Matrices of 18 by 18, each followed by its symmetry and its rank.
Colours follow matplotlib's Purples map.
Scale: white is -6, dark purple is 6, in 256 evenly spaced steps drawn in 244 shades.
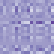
neither, rank two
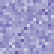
antisymmetric, full rank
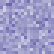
antisymmetric, full rank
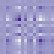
symmetric, rank one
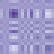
symmetric, rank one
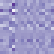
neither, rank three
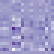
neither, rank two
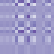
neither, rank one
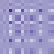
symmetric, rank one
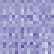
neither, rank three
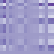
neither, rank one
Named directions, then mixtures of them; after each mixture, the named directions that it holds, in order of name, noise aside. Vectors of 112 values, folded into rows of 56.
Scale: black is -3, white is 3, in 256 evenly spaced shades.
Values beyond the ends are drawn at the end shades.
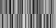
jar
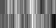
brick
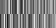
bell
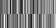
bell, jar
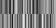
jar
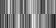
bell, brick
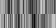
bell, brick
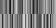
jar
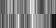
brick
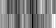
brick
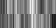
brick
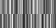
jar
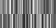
jar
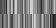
brick, jar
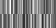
jar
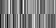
bell, brick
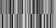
jar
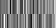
bell, jar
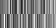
bell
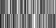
bell, brick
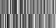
bell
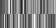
bell, brick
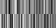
bell, jar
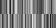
brick, jar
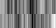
brick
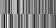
bell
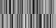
jar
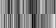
bell, brick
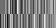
bell
